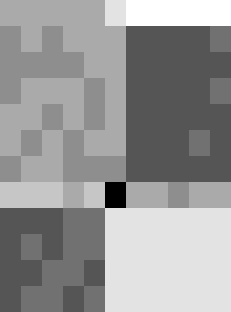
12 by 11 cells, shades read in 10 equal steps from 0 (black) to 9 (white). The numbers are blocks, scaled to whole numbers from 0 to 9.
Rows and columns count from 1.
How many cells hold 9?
5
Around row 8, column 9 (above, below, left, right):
3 8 6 6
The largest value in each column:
7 7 7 6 7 8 9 9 9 9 9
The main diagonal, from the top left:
6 6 5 6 5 6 3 6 8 8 8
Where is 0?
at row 8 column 6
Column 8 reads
9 3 3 3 3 3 3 6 8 8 8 8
